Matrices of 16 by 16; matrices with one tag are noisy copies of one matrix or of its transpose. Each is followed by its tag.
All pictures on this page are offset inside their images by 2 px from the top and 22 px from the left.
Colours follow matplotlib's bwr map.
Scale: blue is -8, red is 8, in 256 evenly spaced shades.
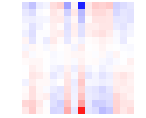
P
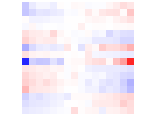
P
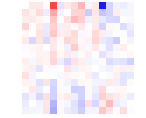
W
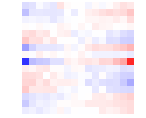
P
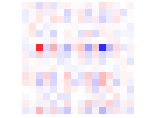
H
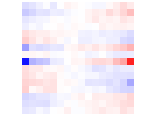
P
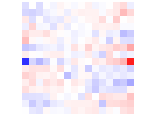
P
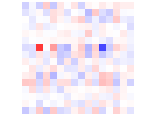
H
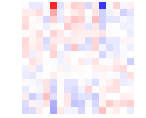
W
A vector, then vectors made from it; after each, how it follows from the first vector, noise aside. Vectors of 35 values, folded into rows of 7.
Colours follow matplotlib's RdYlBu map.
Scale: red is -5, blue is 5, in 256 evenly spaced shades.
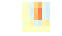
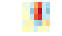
scaled up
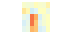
reversed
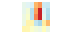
scaled up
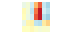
scaled up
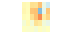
sign-scrambled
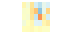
sign-scrambled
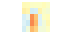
reversed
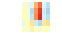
scaled up
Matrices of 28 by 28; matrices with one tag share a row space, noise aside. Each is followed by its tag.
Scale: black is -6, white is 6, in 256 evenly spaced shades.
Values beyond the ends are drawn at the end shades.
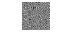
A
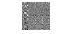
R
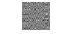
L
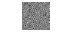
A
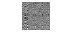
R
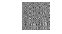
A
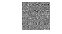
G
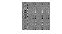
R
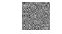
L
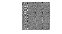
R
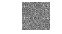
L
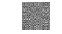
L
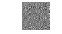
A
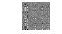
R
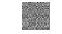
G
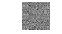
G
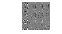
R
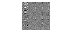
R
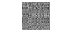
G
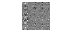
R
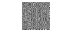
A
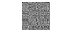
G
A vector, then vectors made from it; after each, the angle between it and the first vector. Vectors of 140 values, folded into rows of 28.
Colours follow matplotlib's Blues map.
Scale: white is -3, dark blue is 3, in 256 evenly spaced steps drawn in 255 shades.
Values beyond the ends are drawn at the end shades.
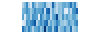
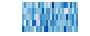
partly aligned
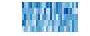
nearly opposite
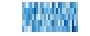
orthogonal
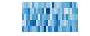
nearly parallel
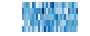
partly aligned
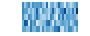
orthogonal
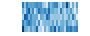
orthogonal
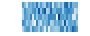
partly opposed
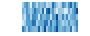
nearly parallel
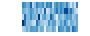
nearly opposite
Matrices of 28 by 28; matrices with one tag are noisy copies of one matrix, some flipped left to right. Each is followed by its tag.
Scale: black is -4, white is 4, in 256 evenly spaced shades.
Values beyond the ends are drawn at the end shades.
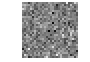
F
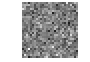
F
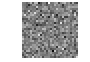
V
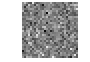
F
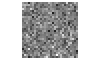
F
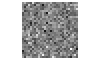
F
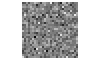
V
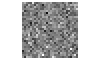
F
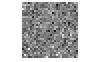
F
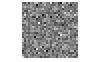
V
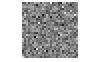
V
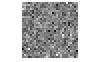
F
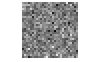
F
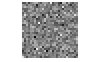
V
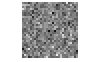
F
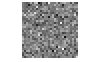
V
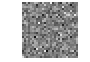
V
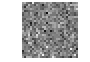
F
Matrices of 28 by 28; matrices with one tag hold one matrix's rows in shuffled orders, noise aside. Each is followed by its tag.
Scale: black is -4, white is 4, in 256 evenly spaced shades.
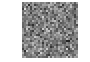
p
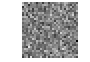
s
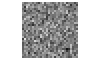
p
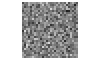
p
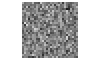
p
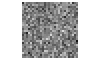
s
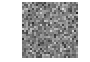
s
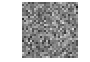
s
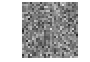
s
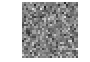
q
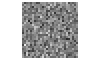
p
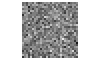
s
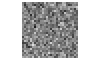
q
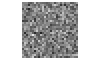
q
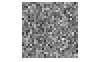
s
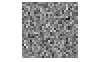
p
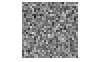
q
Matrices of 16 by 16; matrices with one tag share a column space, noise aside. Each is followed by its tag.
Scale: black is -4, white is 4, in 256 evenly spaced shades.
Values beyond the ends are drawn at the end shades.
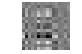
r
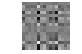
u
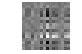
r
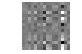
u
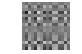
u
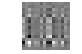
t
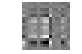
t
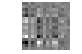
t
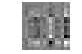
t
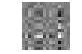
r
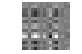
r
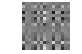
u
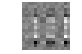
t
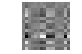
r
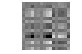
r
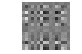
u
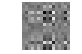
u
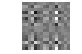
u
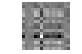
r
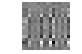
t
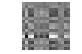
r
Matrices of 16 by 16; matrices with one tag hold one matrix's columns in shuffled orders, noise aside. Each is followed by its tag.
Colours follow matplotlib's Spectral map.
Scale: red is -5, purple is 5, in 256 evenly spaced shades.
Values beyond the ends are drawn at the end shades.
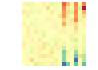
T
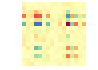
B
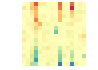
T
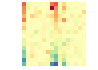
T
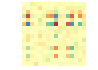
B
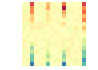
T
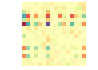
B
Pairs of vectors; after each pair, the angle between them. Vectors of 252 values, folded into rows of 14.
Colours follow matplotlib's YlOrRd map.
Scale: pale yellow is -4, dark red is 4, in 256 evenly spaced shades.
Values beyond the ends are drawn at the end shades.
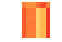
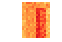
nearly opposite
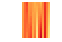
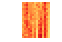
nearly parallel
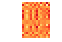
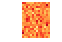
partly opposed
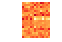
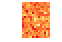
partly aligned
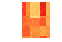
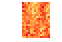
partly aligned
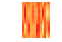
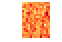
partly opposed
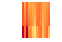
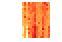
nearly opposite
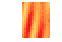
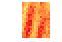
nearly parallel
